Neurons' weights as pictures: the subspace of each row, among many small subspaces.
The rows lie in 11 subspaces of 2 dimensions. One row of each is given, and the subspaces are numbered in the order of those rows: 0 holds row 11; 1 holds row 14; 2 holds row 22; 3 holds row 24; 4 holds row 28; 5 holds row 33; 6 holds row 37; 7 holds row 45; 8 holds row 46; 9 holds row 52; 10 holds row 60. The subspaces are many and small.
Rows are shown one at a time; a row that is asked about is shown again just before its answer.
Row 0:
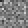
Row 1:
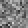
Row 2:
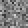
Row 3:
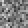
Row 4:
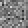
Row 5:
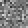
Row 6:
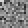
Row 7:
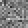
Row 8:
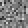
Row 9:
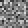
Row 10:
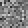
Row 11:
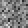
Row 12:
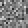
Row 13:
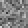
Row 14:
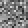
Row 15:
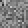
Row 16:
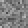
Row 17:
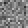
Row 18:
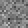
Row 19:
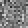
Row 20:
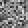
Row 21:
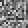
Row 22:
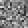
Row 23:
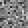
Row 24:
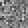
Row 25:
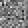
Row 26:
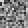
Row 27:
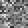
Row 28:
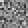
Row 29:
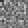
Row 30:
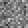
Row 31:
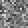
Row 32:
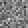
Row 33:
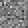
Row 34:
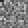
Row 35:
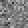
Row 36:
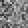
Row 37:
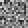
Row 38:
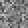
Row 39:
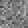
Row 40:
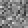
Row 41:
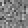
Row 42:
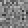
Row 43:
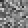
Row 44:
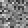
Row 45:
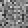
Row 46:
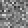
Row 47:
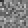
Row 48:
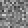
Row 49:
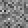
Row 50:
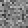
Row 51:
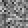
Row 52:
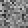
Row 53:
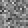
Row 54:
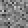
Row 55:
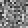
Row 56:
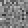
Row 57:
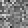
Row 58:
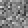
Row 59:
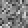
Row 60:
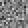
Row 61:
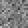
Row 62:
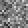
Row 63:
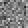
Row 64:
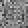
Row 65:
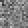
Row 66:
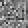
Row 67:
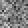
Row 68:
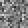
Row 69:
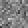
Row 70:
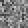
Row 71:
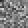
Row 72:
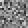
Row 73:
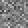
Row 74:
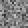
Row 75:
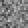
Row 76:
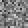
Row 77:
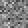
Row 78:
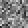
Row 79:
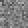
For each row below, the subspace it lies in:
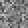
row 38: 3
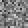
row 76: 7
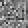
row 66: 3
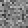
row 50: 9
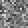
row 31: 9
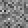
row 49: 8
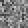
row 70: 3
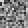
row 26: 0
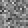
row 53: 9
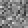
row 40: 2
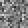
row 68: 3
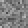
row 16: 4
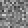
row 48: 8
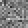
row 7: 9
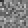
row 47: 4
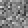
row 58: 2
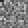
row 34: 6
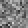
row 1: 2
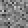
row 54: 8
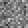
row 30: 0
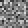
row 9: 6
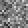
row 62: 10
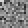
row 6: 6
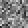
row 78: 4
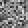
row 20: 1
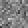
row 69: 4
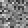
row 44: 1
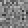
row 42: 8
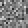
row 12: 10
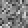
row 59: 4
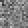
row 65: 1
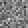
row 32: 10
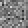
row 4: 5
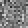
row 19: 7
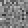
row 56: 8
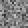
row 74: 7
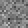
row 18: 3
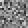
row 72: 4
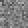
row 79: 1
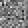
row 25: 5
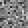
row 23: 1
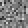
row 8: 10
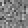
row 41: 10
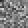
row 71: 2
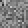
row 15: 7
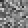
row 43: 2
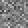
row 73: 8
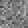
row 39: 2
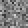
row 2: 7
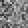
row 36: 10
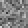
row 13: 4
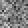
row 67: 10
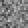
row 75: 0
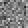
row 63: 0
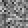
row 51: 9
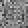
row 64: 7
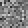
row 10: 5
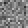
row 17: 0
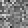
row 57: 5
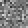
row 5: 9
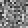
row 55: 7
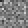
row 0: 6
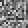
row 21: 3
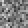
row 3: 0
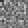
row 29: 6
